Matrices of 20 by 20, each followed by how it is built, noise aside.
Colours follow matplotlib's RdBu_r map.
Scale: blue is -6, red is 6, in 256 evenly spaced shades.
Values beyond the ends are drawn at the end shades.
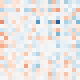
low rank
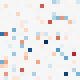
sparse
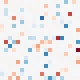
sparse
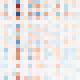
low rank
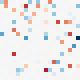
sparse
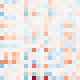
low rank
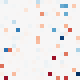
sparse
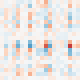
low rank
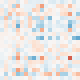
low rank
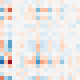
low rank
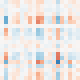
low rank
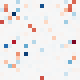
sparse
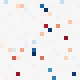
sparse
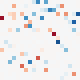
sparse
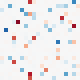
sparse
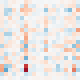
low rank
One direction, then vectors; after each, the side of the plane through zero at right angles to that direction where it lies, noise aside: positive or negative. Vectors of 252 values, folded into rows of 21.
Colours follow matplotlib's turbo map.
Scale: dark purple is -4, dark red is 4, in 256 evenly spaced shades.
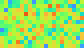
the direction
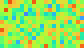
negative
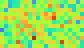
positive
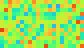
negative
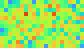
positive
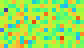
positive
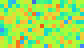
positive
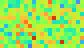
positive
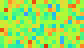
negative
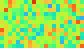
negative
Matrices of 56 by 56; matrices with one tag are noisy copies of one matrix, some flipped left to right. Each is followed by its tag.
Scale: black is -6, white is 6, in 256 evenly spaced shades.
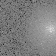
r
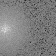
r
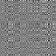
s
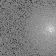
r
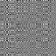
s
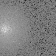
r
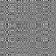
s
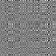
s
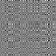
s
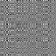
s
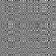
s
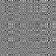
s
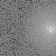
r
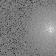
r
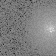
r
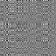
s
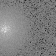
r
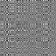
s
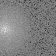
r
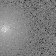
r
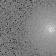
r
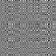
s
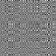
s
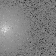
r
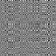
s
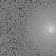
r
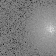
r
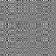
s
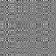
s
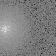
r
